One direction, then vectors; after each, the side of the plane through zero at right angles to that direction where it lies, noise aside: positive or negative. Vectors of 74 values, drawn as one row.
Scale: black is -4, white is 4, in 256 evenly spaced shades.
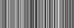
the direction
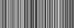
positive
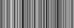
negative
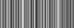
positive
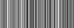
positive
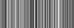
positive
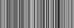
negative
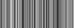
negative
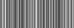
negative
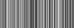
positive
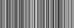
negative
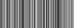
negative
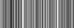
positive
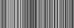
positive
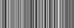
positive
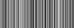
positive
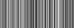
positive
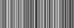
positive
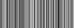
negative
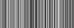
positive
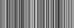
negative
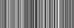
positive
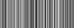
positive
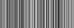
negative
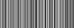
positive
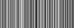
positive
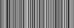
negative
